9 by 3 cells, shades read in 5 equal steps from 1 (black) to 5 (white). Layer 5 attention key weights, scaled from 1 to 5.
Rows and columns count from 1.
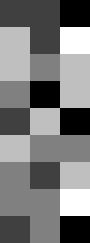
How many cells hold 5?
2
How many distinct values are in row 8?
2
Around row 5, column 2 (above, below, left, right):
1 3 2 1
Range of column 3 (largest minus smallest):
4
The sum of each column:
27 23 28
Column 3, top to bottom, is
1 5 4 4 1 3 4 5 1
